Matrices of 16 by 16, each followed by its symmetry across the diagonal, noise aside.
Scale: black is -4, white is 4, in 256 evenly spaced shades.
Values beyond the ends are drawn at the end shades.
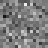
neither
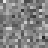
neither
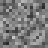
symmetric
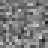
neither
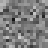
neither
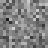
neither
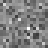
symmetric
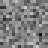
neither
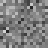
symmetric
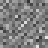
symmetric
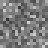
symmetric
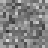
neither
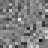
symmetric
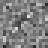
symmetric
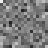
symmetric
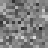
neither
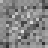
symmetric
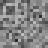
symmetric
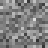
neither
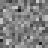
neither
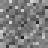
symmetric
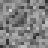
symmetric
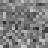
neither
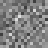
symmetric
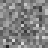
neither
